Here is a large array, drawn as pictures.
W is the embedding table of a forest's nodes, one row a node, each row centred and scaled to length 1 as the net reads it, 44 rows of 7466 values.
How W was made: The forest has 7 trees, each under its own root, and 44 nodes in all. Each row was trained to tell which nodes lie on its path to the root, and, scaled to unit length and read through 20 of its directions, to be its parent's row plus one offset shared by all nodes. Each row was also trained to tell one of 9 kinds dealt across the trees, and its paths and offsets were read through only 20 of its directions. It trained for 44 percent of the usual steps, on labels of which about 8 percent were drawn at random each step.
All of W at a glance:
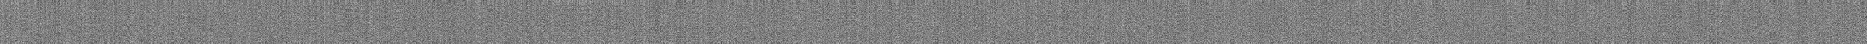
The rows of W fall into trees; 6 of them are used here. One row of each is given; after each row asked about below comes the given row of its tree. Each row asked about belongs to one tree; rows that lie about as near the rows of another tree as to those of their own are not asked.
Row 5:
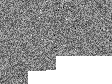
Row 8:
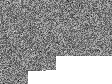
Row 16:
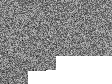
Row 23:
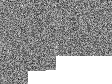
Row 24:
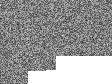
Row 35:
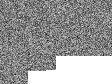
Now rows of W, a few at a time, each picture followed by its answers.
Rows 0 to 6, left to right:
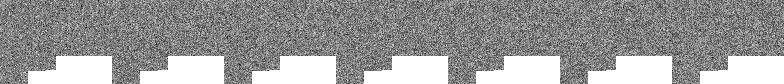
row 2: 8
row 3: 23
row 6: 24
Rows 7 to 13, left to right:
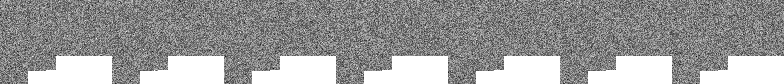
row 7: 8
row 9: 5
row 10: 35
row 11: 16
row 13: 24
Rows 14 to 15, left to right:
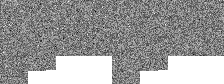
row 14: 5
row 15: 24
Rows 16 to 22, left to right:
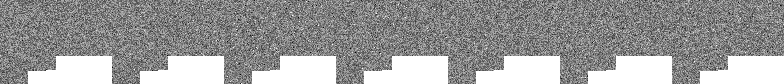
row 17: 16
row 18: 8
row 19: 5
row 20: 23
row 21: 24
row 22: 5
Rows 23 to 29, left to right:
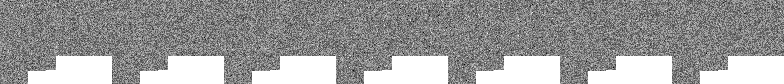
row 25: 35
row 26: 5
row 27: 8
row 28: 16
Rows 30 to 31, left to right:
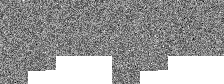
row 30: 23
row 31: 5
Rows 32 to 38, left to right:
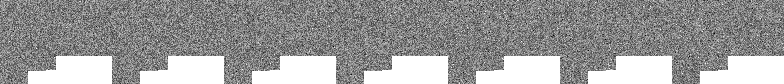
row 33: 24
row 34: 8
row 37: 8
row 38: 5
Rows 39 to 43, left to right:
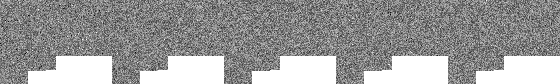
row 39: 8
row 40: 5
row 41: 16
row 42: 8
